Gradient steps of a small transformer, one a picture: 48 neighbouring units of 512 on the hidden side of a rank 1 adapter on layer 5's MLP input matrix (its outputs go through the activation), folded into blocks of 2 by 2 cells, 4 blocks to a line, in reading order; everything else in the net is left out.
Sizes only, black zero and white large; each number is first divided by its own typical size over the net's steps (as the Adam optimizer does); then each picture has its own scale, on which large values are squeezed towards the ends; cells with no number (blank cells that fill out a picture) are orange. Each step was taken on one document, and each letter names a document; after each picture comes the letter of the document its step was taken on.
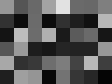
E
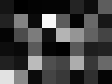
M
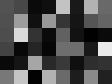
M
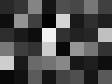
E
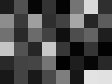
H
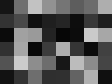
E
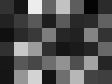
E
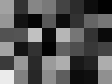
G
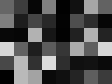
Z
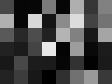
H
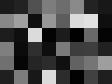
G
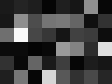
M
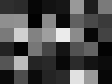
H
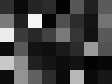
H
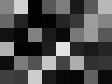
Z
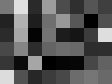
E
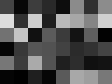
H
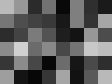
Z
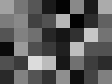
Z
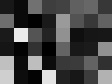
M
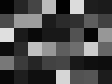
H
